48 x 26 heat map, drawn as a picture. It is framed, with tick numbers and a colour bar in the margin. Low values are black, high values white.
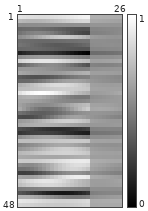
Seam: vertical, 70% of the way across, the right part calmer. Grain: streaks across. Average level on the scale: 60%.
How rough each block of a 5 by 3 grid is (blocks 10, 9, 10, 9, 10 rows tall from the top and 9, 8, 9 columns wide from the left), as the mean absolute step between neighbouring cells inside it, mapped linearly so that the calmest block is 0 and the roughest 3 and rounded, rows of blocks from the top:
120 | 220 | 220 | 220 | 330
